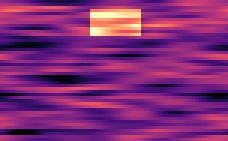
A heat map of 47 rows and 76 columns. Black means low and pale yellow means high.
Grain: streaks across. Odd patch: higher, in the top middle. Ninth with the highest average: top middle. Average level on the scale: 40%.
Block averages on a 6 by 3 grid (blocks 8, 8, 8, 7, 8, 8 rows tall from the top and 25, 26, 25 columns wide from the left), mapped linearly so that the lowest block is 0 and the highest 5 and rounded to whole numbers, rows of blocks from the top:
3 5 3 / 0 4 2 / 1 2 2 / 1 1 2 / 1 2 1 / 1 1 2
